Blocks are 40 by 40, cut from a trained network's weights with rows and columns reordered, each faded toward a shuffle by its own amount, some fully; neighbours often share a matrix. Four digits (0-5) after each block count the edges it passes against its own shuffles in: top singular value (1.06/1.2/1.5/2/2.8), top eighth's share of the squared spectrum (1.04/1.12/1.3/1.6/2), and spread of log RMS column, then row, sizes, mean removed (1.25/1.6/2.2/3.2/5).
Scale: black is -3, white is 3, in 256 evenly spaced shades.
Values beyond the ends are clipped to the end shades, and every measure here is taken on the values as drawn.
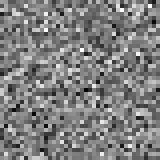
1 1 0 0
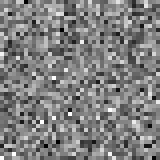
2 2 0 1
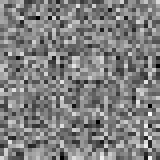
4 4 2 2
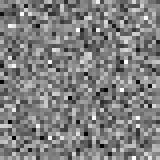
1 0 0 0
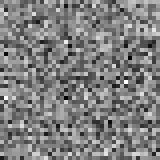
2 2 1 0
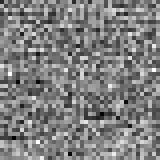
2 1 0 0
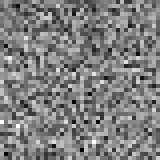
1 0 0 0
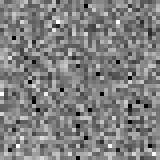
0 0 0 0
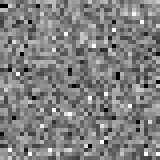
1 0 0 0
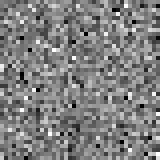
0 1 0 0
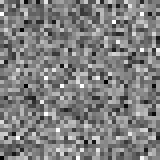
2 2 0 1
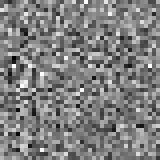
3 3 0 1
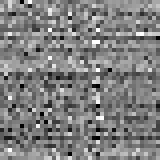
3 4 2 1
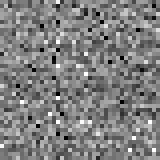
1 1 0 0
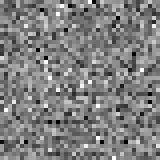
0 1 0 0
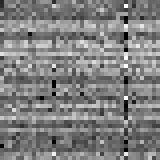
4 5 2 2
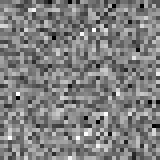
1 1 0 0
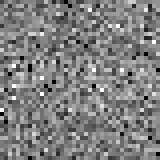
0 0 0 0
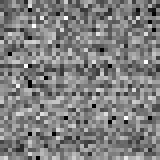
2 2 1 0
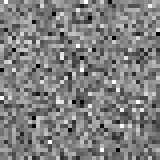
0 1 0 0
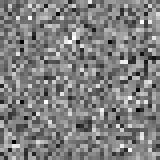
1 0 0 0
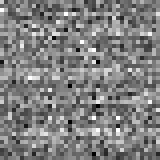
3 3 1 1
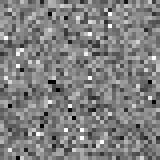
0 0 0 0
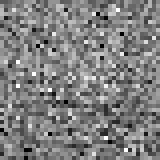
1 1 0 0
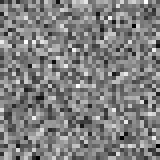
0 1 0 0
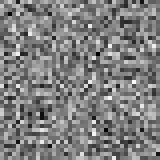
3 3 1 1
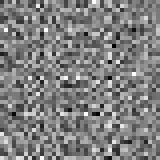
4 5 2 2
